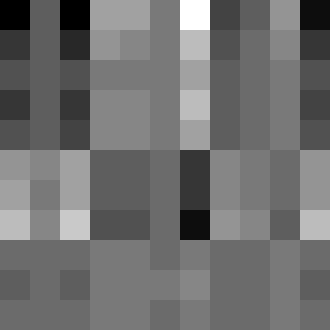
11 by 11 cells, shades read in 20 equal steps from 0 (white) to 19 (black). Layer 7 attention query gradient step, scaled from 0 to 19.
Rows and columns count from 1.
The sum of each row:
126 123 121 122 120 112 112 107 117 118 117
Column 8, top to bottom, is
14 13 12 12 12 9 9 8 11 11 11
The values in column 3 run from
4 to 19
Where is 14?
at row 1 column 8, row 4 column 11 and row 5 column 3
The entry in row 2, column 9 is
11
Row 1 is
19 12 19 7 7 10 0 14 12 8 18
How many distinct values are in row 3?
5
